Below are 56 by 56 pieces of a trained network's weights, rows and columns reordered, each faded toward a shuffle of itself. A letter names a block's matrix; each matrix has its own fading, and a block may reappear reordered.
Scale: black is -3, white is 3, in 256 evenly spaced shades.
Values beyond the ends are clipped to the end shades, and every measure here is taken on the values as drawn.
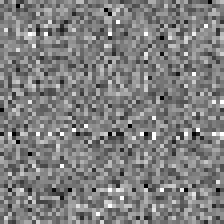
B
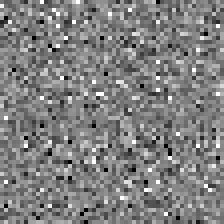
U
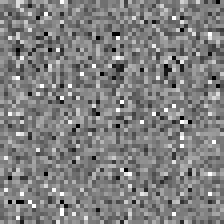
U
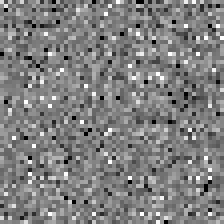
U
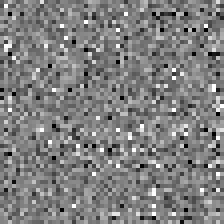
U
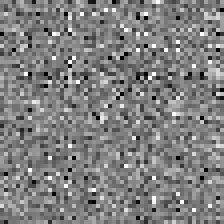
U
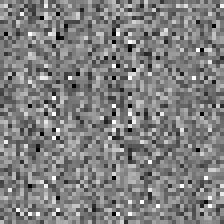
B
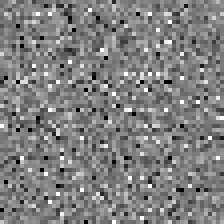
U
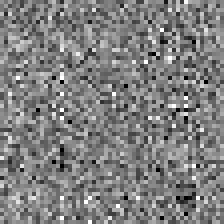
B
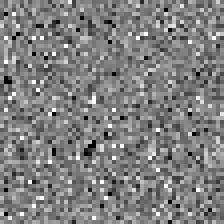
U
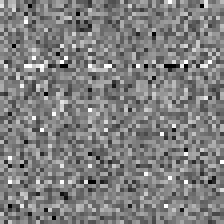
B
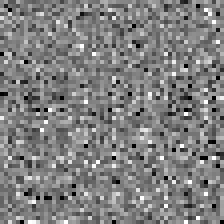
U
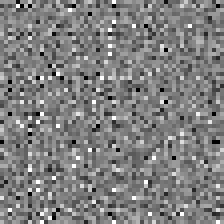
U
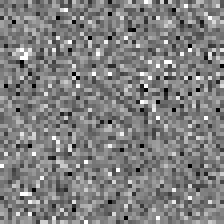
U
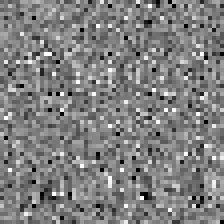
U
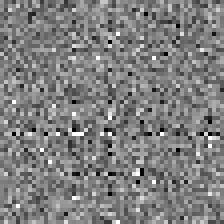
B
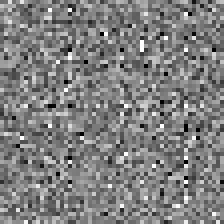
B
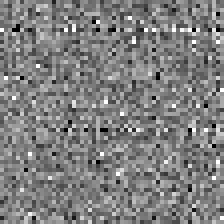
B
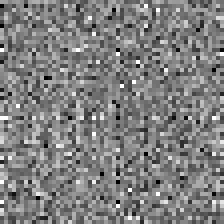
B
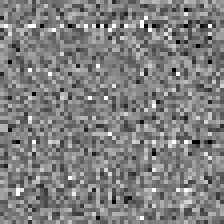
B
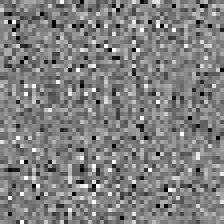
U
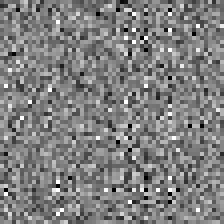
B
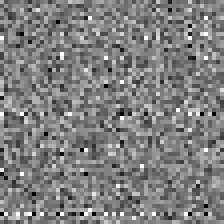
B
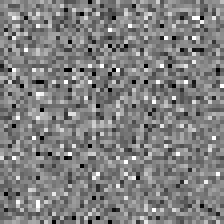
U
